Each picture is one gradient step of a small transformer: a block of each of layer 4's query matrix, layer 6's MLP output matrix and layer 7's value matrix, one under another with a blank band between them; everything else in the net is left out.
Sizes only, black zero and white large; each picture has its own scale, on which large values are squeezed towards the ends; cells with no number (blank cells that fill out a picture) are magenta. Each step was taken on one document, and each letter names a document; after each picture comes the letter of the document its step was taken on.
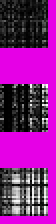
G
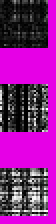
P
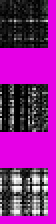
P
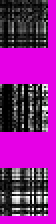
G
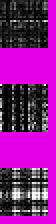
P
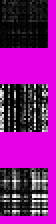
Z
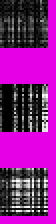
G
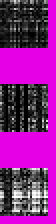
P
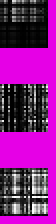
Z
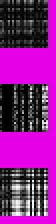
G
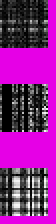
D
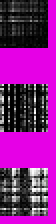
Z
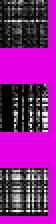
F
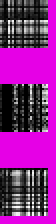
F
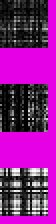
P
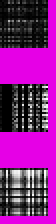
F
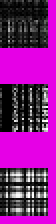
F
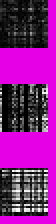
D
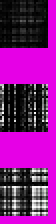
Z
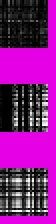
F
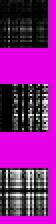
F
